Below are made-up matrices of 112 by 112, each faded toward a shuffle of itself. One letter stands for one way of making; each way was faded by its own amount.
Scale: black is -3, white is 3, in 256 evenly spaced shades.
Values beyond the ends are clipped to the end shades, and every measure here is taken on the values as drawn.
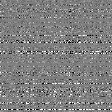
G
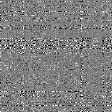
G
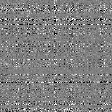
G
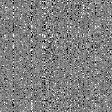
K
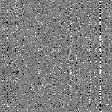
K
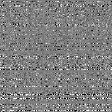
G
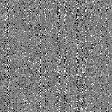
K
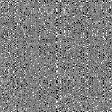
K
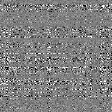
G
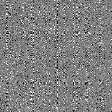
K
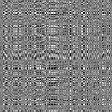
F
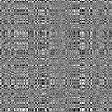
F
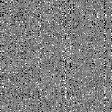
K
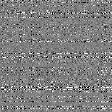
G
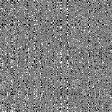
K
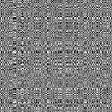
F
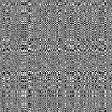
F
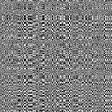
F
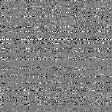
G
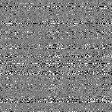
G
